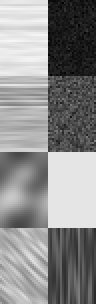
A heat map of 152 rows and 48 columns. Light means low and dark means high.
The table splits into 4 rows of 2 panels. Panel 1,1: very low, streaked across, faint in contrast. Panel 1,2: very high, fine-grained, faint in contrast. Panel 2,1: low, streaked across. Panel 2,2: high, fine-grained. Panel 3,1: middling, smooth, strong in contrast. Panel 3,2: very low, flat. Panel 4,1: low, slanting down to the right. Panel 4,2: high, streaked downward.
